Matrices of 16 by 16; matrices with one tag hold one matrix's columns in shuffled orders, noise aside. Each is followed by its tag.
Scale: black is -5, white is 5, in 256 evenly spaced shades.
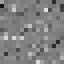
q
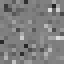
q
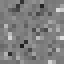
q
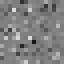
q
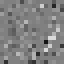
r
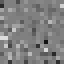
r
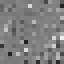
r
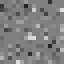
q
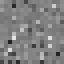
r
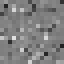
q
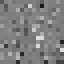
r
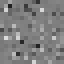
q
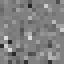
r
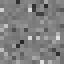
q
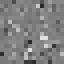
r
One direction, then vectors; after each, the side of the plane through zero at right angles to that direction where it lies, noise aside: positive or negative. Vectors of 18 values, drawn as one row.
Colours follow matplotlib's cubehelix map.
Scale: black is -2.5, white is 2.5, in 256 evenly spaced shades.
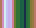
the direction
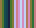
negative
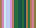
positive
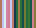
positive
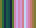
negative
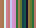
positive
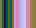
negative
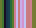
negative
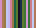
positive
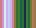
positive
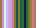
positive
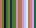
negative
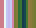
positive
